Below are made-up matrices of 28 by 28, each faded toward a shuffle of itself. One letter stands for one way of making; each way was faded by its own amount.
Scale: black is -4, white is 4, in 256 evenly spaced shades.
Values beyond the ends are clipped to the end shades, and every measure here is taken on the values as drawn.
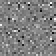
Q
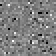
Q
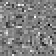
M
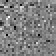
M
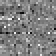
Q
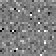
Q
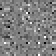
Q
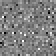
Q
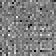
Q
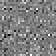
Q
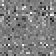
Q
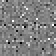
M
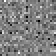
Q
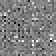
Q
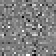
Q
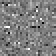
Q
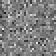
M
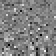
M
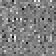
Q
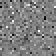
Q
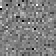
Q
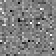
M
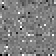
Q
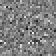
M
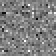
M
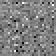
M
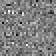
M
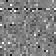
Q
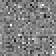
M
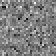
M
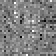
Q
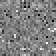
M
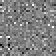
Q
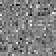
Q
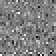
Q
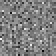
M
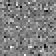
M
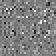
Q
